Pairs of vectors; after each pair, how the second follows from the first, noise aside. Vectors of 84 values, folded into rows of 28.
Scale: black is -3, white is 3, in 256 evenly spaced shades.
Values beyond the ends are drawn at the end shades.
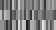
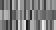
copied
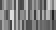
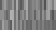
shrunk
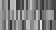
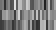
reversed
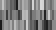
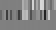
partly zeroed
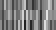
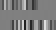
partly zeroed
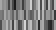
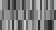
copied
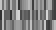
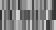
copied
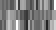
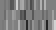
partly zeroed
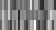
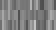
shrunk
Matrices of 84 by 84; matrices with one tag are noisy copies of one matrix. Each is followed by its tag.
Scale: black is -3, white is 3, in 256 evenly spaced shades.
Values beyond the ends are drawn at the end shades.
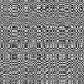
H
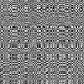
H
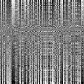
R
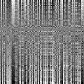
R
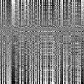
R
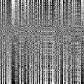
R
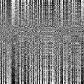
R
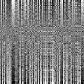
R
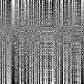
R
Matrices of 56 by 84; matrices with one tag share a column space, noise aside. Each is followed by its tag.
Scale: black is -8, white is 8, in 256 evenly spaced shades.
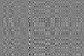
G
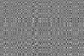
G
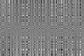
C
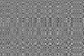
G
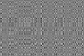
G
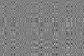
G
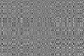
G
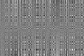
C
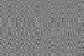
G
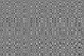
G
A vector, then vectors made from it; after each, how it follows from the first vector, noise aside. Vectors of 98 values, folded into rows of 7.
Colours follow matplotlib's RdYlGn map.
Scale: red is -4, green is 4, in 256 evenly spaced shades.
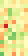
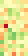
copied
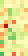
copied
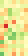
copied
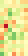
copied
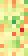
reversed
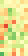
copied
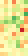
reversed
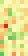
copied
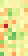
copied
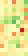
reversed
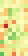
copied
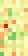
copied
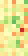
reversed
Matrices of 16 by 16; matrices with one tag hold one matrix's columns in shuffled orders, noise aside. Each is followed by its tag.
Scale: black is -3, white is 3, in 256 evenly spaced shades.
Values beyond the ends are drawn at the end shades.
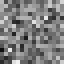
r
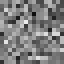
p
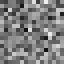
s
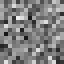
r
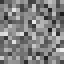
p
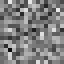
s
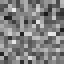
p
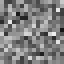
p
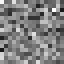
s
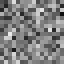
s
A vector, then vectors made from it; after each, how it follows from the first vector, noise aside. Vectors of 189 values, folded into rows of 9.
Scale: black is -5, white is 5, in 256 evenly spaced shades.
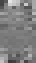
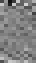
sign-scrambled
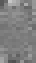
shrunk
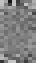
sign-scrambled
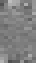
shrunk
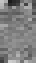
negated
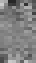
negated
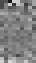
sign-scrambled
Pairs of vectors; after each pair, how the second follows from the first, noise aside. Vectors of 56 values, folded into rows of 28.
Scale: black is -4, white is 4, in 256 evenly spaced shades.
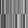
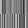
sign-scrambled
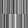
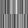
wrapped around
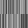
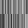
wrapped around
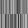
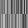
wrapped around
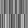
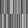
wrapped around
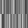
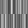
wrapped around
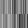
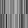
wrapped around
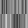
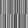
sign-scrambled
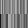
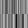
wrapped around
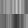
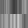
wrapped around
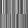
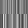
wrapped around
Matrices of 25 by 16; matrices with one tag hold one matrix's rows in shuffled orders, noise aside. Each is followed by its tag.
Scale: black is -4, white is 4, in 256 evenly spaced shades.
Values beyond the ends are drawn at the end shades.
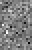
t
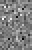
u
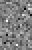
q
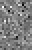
u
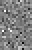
u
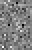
u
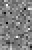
q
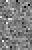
t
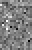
t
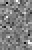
q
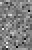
t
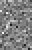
t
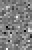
q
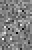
u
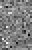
t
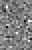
q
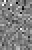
u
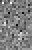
u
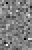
q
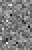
t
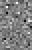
q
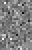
u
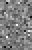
q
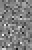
u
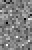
q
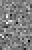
t
